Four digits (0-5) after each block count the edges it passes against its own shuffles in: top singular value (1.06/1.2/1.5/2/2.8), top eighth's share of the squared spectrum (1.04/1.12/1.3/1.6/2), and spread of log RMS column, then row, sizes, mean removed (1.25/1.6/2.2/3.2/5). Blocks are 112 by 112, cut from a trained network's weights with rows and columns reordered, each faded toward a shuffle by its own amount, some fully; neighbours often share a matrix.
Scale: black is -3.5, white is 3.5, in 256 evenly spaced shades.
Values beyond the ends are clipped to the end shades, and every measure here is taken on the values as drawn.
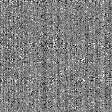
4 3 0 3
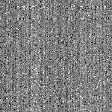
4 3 0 3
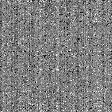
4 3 0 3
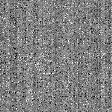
3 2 0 2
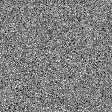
0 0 0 0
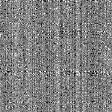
4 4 1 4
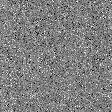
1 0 0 0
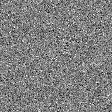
0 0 0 0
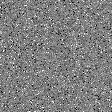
0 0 0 0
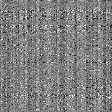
4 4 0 4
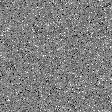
0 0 0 0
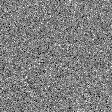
1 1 0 0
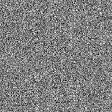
3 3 1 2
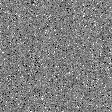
1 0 0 0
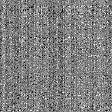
4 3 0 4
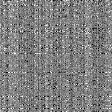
4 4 1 4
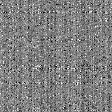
4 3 0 3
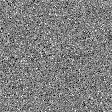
1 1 0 0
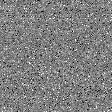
1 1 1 0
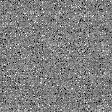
2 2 2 0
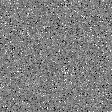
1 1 1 0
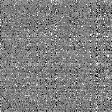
3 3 3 0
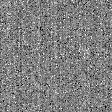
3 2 0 1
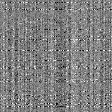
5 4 1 4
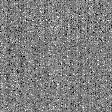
3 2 0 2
